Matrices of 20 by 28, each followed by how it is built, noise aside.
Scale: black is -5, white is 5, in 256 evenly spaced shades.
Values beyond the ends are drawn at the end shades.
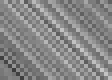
Toeplitz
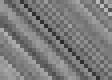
Toeplitz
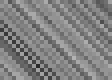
Toeplitz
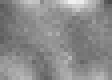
smooth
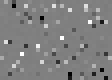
sparse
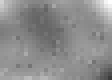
smooth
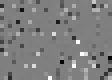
sparse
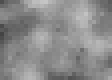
smooth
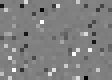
sparse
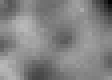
smooth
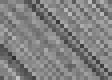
Toeplitz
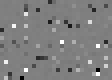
sparse
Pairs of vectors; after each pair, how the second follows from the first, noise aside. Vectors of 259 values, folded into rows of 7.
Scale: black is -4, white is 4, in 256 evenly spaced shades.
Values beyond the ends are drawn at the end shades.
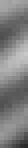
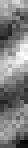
scaled up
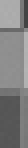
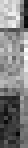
scaled up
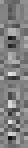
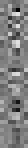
reversed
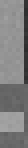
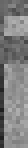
reversed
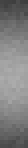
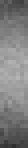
reversed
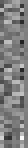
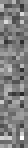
sign-scrambled
